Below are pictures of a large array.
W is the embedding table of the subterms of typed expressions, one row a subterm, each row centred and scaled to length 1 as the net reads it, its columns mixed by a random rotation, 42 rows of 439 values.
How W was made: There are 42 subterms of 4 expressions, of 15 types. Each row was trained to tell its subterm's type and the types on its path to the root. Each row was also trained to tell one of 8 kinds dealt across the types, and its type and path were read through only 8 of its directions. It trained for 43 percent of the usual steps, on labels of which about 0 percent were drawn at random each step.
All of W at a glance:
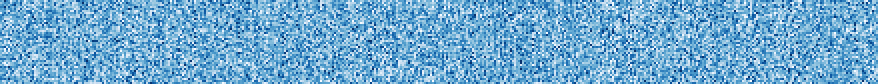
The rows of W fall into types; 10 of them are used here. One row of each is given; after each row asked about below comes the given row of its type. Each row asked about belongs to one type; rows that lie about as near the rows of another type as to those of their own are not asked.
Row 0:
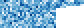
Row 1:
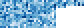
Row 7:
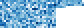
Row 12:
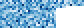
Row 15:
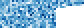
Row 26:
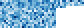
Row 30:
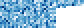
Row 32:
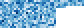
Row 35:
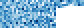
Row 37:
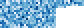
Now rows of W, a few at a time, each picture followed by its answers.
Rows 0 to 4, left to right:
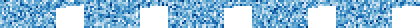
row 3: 0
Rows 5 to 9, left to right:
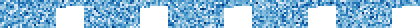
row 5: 26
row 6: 26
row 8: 7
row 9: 32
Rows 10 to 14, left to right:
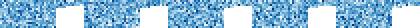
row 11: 32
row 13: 37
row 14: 15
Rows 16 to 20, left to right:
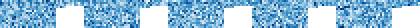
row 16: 26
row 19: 12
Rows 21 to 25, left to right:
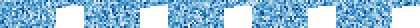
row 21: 32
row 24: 30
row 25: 30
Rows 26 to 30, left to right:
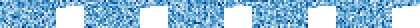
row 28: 37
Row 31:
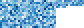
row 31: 30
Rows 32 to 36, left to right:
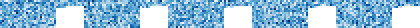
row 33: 1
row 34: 0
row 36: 37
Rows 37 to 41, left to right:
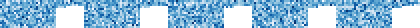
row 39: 1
